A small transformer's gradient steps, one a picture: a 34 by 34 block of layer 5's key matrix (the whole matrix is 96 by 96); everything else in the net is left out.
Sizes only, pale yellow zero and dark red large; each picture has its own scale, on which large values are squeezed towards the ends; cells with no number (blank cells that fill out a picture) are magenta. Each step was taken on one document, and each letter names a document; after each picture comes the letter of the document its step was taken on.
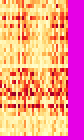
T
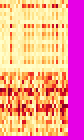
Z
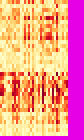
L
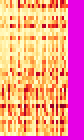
Z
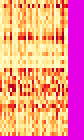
T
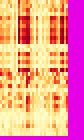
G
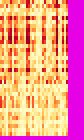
G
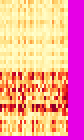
T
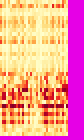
Z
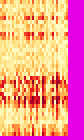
L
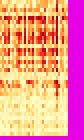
G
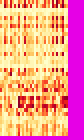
T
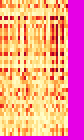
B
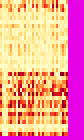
Z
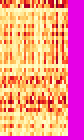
T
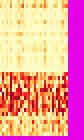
T
